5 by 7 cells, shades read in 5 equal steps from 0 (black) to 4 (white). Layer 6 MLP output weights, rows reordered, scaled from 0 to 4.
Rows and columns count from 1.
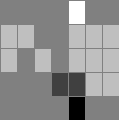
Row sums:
16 19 19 14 12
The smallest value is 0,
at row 5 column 5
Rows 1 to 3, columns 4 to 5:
2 4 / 2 3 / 2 3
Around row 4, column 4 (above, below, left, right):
2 2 2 1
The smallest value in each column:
2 2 2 1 0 2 2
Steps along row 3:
down up down up same same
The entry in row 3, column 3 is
3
